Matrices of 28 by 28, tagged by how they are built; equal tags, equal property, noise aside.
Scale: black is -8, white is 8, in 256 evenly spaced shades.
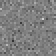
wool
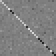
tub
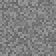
wool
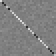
tub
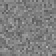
wool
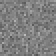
wool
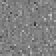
wool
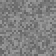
wool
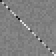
tub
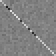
tub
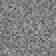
wool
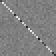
tub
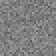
wool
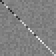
tub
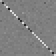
tub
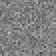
wool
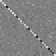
tub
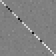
tub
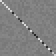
tub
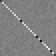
tub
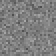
wool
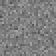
wool
